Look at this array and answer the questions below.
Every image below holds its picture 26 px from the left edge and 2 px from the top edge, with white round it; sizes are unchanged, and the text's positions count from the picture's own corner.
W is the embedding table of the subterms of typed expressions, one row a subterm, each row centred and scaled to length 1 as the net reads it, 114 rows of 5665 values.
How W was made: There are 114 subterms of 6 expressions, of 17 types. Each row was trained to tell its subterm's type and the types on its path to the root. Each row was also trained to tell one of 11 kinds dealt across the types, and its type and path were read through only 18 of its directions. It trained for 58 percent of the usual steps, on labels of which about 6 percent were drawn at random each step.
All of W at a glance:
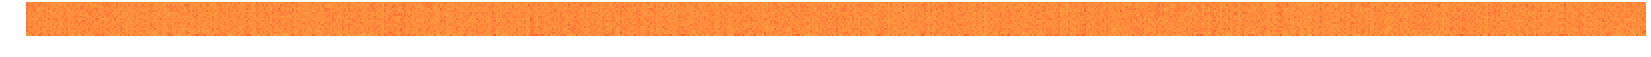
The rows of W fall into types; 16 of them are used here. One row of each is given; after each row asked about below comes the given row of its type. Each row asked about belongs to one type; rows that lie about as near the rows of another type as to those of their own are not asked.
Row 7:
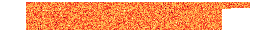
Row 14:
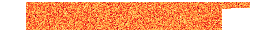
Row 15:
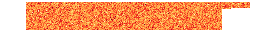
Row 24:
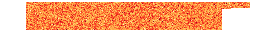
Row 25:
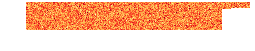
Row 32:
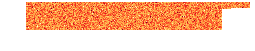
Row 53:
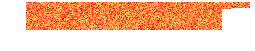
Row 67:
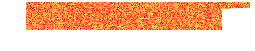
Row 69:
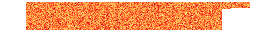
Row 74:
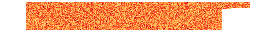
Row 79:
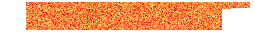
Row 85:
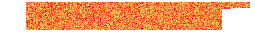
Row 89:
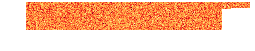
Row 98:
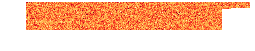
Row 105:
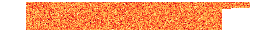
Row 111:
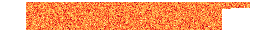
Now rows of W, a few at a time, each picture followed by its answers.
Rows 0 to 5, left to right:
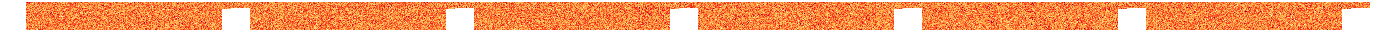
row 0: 7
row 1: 32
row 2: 69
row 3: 98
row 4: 15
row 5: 79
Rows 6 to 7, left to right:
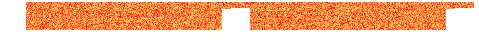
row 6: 74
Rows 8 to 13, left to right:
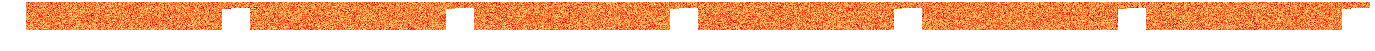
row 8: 85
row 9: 7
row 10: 67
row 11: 7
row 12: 98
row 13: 67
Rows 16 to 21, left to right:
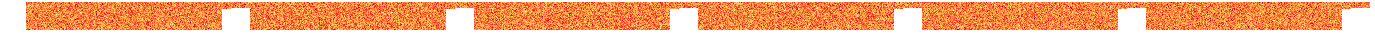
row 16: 7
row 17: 32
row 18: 67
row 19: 15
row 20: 7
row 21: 53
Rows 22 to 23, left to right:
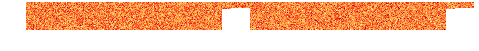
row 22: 69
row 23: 53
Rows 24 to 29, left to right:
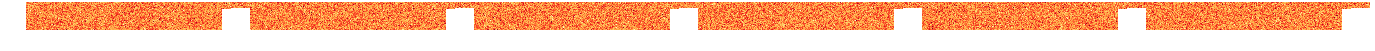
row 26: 32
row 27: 32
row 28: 15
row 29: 32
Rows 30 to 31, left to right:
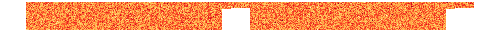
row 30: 85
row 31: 74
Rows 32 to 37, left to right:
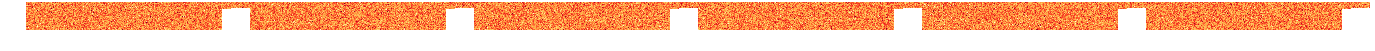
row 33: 14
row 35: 32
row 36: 79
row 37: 85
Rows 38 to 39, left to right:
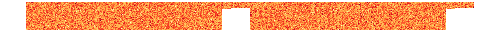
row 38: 89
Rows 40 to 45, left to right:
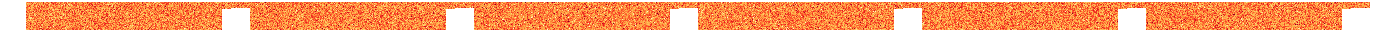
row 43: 25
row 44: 25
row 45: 14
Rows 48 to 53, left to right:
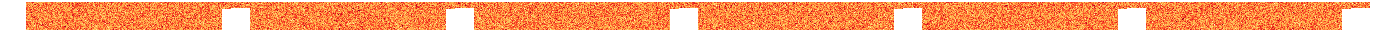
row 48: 89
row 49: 69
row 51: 25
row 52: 15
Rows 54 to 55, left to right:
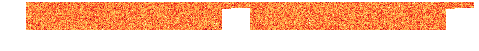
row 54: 85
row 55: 111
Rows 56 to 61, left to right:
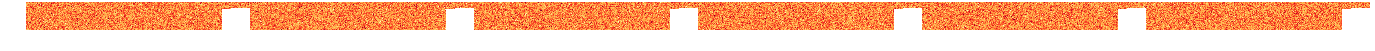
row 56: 98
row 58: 14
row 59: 69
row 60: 98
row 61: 85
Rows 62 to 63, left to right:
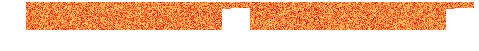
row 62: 111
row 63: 98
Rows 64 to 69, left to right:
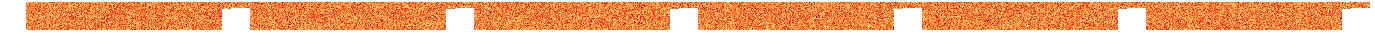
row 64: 53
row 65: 79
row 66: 79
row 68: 105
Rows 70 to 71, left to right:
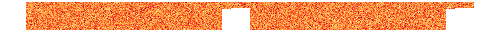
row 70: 24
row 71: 89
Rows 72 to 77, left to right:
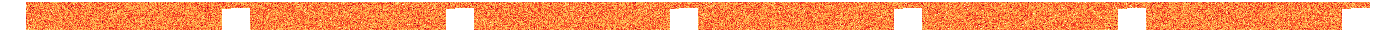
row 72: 67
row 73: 25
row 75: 15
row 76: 67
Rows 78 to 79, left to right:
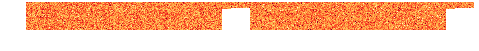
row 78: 74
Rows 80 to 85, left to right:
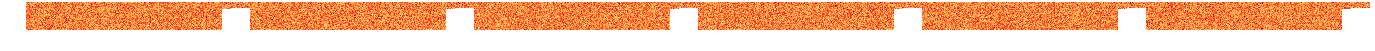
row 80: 89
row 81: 7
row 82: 32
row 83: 74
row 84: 69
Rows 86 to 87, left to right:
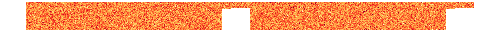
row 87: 7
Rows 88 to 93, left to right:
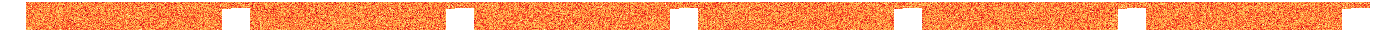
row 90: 85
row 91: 98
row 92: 89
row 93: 25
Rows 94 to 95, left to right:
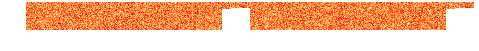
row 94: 69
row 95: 25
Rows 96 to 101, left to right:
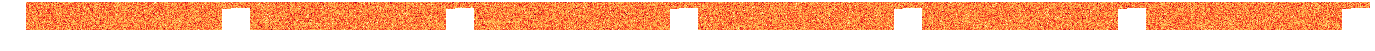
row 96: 74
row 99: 24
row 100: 79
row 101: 85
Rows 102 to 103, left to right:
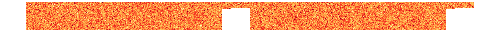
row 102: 15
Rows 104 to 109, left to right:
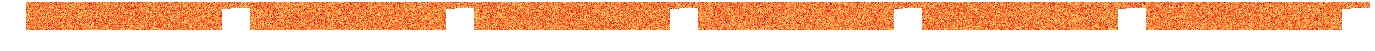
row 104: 105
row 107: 74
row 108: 69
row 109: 105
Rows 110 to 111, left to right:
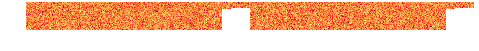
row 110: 15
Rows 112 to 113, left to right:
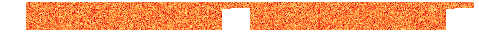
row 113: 24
